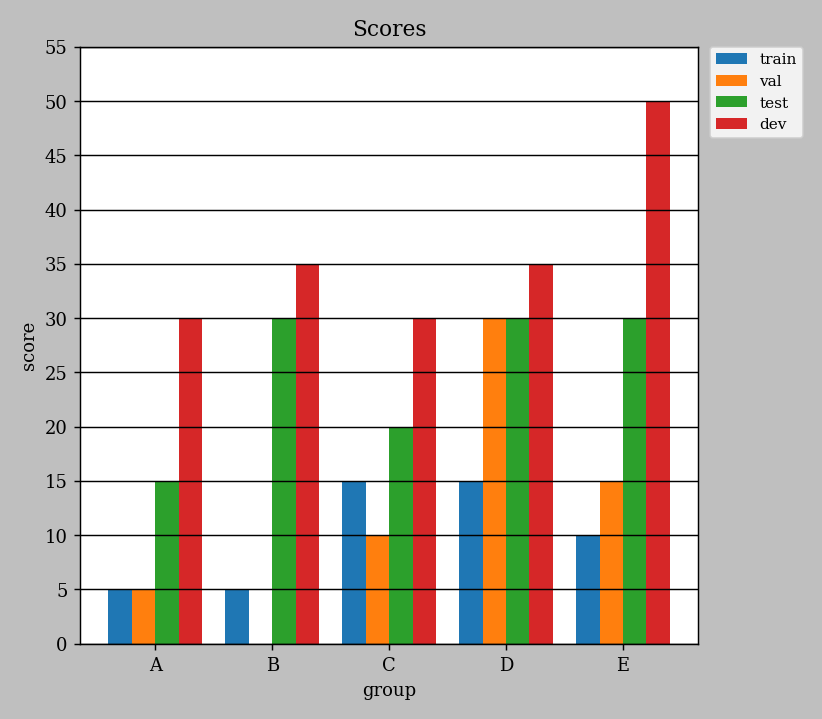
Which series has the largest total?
dev
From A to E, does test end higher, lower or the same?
higher
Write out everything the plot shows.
Title: Scores
x-axis: group, ticks A B C D E
y-axis: score, ticks 0 5 10 15 20 25 30 35 40 45 50 55
Legend: train, val, test, dev
Values:
train: 5 5 15 15 10
val: 5 0 10 30 15
test: 15 30 20 30 30
dev: 30 35 30 35 50
